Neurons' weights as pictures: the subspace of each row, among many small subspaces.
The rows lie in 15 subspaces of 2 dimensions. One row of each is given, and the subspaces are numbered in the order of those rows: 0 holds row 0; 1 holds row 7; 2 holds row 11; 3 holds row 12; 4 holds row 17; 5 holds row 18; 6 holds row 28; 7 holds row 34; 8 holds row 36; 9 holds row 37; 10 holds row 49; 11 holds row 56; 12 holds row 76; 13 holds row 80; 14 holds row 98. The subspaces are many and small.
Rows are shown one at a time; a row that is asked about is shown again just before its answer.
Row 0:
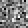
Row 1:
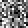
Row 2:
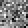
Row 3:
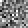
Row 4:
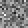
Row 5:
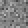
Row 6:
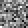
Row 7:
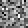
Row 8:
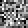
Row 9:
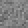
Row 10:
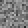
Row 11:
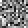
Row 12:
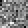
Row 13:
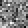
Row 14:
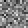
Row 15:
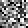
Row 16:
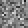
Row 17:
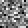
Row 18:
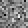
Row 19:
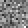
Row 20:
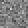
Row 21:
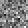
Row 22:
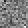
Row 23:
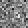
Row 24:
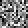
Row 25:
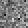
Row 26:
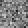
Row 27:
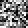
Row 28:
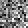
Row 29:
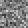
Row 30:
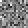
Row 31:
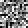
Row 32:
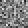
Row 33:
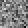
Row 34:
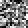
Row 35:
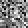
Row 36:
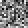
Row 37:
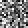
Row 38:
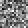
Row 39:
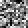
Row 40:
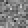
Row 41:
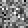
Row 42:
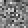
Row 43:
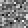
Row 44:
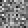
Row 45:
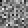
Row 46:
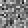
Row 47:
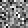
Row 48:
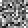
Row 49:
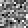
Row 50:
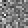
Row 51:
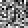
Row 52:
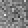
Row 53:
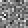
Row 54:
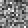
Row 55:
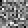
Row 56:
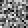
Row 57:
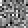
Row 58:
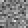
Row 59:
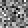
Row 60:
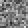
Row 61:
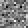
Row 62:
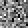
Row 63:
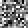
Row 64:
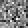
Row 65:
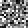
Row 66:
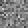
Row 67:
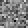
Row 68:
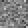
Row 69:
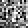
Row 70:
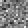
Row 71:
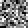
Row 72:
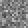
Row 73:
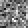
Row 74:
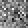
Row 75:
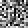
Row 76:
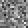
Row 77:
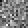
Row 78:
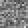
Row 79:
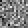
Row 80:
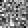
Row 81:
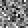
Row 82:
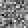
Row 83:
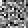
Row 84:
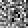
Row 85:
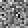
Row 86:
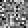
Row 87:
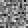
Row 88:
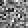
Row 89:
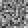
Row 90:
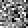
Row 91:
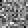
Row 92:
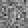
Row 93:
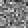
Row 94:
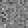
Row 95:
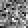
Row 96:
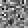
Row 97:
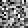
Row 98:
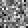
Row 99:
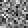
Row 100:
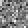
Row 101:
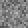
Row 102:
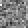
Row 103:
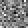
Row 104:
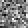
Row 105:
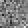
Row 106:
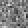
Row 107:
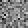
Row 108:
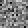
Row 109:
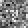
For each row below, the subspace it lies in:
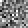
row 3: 8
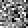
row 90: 5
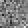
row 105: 13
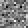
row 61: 10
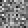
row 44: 13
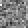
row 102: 7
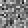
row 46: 1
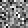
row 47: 13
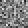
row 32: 8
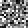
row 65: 12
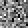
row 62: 6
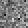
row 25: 6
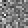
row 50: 9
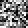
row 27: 7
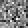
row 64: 8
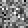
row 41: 14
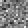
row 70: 12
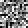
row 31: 14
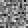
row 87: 14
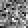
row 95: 7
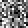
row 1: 9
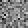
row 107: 9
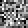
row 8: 4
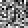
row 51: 8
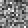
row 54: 11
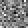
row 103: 4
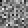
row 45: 8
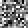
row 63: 10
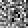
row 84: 5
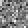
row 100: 3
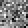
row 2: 0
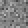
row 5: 6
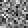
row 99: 9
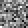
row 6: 6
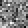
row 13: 3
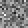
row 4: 14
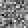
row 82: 10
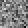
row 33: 5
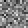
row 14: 9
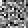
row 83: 3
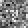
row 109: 0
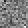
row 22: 13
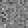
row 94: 12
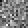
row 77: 8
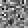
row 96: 1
